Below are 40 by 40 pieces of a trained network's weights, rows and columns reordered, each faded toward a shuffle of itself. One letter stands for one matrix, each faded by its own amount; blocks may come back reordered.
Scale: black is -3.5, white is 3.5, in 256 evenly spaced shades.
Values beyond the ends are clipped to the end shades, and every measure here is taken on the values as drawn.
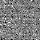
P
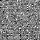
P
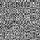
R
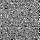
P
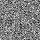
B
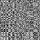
R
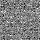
P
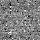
P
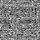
P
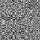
R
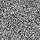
B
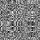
R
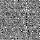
P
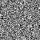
B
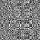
R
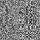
R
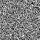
B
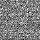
P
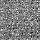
P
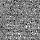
P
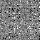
P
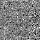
P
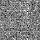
P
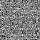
P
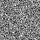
B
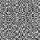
R
